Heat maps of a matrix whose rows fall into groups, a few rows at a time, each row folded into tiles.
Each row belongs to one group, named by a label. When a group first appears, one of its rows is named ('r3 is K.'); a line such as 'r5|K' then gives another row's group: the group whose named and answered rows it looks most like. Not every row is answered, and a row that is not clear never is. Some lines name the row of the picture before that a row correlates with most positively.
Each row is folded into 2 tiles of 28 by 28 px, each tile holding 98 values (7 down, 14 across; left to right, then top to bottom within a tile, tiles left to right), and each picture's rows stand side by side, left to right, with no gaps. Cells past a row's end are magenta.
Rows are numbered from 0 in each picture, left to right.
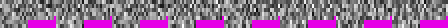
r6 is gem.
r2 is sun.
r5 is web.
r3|web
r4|sun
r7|web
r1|web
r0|sun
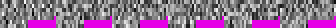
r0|web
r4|gem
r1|gem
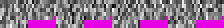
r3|web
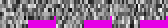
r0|gem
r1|web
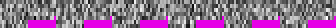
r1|web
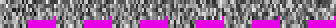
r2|web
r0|sun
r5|gem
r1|web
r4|gem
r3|gem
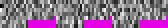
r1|sun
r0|web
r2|gem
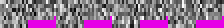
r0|sun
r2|sun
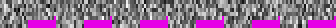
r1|web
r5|sun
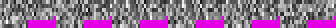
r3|web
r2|web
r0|sun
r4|web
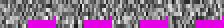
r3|gem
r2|sun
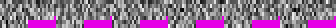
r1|web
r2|gem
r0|gem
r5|sun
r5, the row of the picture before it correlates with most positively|2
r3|web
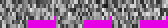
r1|sun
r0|gem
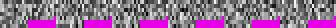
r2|sun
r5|web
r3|sun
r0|gem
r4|sun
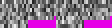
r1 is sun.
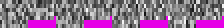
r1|gem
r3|sun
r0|gem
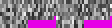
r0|gem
